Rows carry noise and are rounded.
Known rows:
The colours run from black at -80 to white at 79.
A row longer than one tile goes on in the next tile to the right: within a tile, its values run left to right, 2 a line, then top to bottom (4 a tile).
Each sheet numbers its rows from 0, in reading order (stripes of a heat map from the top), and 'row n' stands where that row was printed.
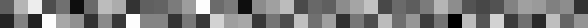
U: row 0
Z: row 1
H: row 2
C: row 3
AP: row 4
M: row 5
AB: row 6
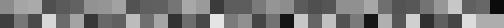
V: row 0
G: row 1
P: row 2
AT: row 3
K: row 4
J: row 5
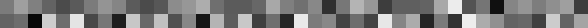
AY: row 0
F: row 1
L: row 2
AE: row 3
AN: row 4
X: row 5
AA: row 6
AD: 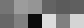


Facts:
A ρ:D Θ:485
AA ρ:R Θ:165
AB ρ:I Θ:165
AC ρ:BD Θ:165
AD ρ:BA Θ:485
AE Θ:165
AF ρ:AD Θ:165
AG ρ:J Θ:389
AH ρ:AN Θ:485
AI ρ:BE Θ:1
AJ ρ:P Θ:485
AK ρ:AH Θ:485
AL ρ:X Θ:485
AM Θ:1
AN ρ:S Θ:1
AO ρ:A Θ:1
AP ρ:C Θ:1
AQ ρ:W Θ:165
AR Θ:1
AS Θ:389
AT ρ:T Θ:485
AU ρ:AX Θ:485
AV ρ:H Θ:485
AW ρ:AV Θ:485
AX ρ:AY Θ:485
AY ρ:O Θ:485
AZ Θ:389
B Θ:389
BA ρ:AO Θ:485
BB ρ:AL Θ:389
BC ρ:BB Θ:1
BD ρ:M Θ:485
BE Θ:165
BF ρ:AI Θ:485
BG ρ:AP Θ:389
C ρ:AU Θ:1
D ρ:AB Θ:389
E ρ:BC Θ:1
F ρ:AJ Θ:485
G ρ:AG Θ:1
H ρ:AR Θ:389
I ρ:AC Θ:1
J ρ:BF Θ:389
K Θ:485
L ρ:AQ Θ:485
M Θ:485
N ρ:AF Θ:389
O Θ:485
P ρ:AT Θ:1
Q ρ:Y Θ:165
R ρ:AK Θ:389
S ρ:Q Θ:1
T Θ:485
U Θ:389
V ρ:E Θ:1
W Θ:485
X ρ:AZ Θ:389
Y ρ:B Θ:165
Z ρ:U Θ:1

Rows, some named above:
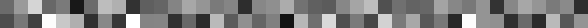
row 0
N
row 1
Z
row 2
AC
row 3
BA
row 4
AO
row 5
AF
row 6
AC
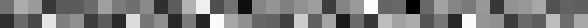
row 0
P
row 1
BE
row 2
U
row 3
AA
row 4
B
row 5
AF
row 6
G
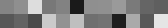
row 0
R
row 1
AK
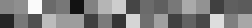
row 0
BG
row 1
AR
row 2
AI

